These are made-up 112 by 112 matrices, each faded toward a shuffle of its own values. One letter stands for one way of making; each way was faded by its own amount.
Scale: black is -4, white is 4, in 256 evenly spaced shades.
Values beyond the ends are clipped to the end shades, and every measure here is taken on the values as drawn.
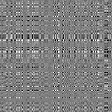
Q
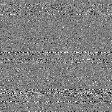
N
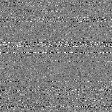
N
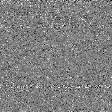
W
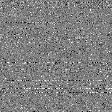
W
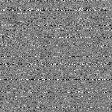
N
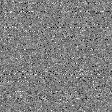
W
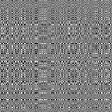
Q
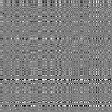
Q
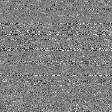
N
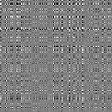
Q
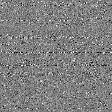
W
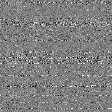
N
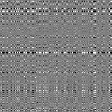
Q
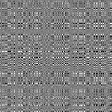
Q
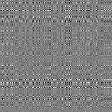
Q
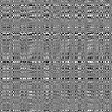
Q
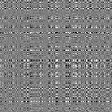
Q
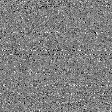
W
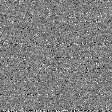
W
